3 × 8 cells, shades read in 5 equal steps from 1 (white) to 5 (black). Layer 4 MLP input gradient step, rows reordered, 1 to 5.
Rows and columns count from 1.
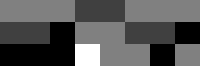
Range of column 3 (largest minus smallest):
2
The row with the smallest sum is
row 1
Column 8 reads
3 5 3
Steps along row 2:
same up down same up same up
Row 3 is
5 5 5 1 3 3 5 3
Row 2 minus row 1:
1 1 2 -1 -1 1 1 2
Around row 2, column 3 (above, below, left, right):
3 5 4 3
